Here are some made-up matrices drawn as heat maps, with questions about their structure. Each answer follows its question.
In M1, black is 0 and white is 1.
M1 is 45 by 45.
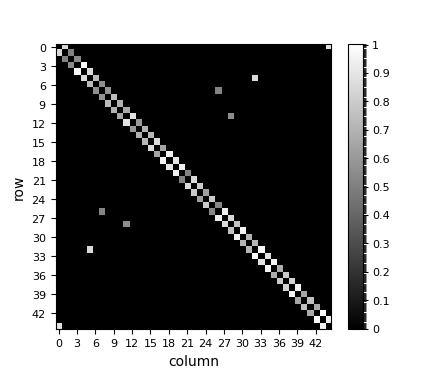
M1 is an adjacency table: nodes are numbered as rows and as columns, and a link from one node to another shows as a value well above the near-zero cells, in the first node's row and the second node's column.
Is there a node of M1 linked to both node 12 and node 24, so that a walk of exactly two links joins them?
no
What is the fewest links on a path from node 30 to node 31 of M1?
1
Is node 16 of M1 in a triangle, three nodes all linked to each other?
no
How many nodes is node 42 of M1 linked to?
2
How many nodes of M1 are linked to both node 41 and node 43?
1
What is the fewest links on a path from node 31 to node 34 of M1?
3
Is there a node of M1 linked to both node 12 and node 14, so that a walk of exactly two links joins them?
yes
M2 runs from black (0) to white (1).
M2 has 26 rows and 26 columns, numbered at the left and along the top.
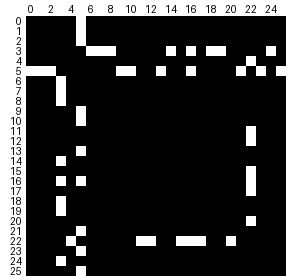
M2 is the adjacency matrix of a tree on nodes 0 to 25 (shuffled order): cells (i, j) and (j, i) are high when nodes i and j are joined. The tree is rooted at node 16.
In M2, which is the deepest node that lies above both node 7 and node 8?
3
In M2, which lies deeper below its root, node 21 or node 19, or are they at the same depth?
the same depth
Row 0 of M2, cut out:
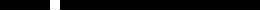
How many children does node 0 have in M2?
0
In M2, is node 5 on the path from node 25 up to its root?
yes
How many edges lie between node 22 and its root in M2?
1
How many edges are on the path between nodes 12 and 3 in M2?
3
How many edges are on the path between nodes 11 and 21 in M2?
4
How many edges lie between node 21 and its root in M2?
2
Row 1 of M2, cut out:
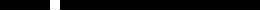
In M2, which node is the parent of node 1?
5
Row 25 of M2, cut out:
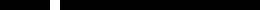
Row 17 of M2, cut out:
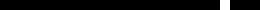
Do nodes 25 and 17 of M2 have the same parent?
no
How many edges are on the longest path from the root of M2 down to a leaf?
2
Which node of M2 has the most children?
5
